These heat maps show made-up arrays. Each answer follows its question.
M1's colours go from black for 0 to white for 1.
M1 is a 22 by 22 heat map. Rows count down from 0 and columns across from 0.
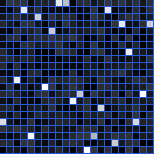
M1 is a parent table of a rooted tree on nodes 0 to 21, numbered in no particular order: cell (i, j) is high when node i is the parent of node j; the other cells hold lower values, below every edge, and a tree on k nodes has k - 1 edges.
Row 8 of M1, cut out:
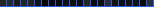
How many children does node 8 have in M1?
0
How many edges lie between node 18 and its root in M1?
6
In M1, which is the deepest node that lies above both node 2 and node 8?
17
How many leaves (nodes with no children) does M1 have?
7
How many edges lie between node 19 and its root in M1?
3
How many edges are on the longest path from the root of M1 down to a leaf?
7
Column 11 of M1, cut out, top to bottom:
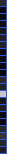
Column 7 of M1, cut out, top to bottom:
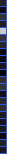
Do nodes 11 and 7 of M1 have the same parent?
no
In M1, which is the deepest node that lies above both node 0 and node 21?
3
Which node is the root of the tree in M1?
1
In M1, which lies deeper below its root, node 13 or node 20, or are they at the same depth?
node 20
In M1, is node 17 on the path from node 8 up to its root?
yes
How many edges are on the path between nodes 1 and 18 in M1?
6
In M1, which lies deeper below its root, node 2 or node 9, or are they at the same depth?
node 2
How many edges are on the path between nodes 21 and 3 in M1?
1
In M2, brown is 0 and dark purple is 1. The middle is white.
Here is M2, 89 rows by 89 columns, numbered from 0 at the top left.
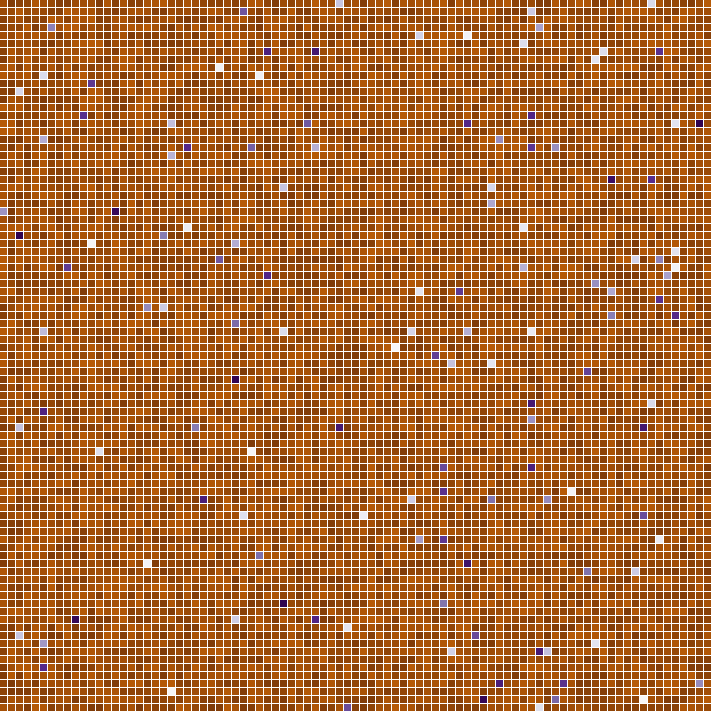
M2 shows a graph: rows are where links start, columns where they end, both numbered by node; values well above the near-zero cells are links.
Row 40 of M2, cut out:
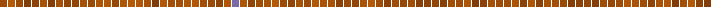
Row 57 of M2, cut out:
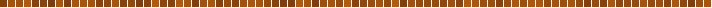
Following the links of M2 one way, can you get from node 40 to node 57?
no
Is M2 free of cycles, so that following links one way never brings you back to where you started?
yes
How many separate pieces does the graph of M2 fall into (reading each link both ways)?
7
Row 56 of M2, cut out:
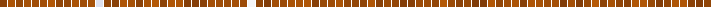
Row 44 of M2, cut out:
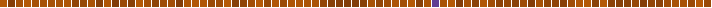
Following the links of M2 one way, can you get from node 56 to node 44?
no
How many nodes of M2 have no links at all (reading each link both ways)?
5
